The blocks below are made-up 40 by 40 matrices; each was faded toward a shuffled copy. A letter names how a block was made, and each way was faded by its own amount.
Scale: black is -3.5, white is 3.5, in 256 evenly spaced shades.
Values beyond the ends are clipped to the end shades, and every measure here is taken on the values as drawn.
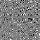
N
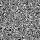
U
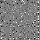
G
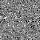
U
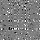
G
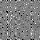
G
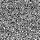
U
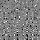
N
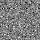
U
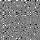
G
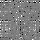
G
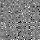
N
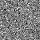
U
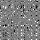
G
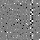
G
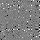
G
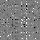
G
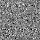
U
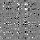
G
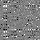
G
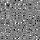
N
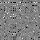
G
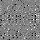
G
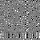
G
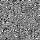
U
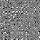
N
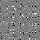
G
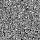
U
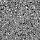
U
